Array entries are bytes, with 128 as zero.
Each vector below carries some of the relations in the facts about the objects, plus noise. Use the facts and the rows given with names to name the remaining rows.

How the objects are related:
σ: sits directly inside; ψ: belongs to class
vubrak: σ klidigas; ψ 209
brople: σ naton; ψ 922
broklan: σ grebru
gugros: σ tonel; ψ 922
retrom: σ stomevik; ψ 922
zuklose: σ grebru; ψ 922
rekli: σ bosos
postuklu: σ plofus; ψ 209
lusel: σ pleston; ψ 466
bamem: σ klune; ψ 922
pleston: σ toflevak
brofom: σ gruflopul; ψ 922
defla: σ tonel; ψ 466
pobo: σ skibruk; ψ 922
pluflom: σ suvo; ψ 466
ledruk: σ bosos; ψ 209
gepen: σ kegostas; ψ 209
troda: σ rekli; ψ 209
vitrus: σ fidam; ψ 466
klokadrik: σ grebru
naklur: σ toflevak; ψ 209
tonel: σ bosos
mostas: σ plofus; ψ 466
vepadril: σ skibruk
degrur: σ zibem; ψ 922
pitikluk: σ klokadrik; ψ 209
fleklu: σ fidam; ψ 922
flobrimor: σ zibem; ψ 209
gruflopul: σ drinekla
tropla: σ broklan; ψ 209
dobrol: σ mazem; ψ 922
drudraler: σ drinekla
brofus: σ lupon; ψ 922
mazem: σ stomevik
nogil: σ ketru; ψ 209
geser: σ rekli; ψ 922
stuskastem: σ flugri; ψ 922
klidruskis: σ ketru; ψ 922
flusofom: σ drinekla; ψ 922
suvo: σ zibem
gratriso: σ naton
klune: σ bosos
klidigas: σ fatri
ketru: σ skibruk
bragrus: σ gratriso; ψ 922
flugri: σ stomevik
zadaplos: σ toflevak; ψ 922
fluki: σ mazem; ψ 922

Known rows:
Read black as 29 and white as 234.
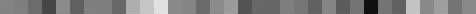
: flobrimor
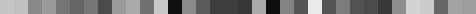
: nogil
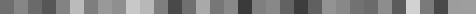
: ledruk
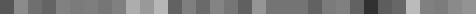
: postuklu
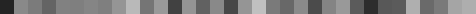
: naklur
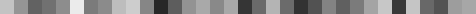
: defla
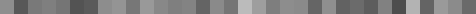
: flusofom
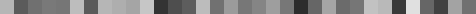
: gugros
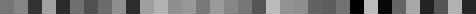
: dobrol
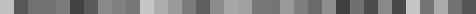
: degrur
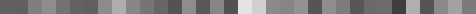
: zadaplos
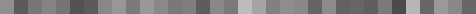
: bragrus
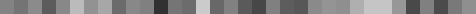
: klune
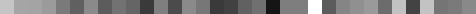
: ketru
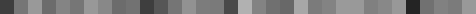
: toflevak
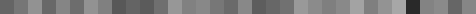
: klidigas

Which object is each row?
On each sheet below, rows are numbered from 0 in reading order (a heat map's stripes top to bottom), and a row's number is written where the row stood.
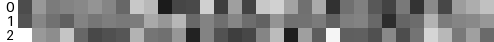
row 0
lusel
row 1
vubrak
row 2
klidruskis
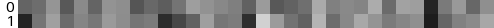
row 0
gruflopul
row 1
pleston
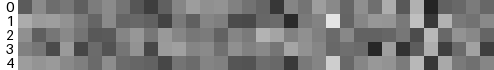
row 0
stomevik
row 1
vepadril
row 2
brople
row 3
retrom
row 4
skibruk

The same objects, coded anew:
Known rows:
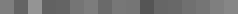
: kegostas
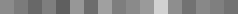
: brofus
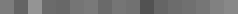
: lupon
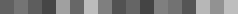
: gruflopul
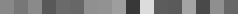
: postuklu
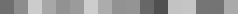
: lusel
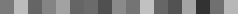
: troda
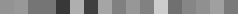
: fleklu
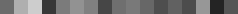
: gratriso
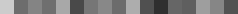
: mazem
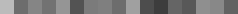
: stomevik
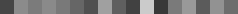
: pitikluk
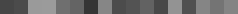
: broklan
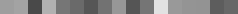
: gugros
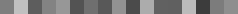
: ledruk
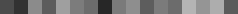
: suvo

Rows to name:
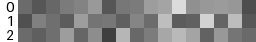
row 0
degrur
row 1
flobrimor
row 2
zuklose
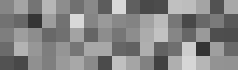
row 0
defla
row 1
klidruskis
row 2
brople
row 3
naklur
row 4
pluflom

